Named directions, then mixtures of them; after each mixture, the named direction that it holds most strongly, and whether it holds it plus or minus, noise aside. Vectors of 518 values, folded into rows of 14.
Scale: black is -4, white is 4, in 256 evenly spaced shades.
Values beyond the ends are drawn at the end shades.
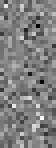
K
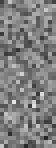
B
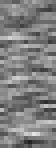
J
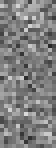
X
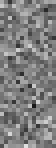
B, minus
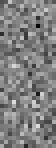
B, plus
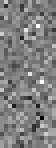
K, minus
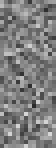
B, minus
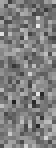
B, minus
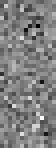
K, plus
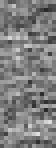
J, plus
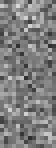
X, plus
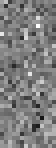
K, minus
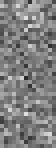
X, plus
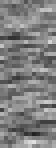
J, minus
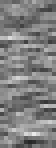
J, plus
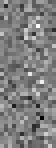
K, minus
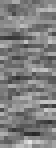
J, minus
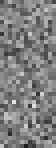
B, plus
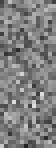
B, plus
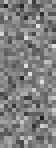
K, minus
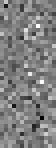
K, minus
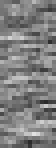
J, plus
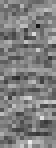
J, minus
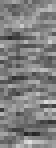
J, minus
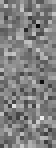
K, plus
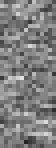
X, plus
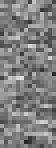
X, plus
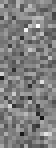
K, minus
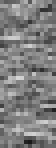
J, plus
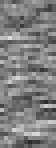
J, plus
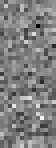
K, plus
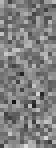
B, minus
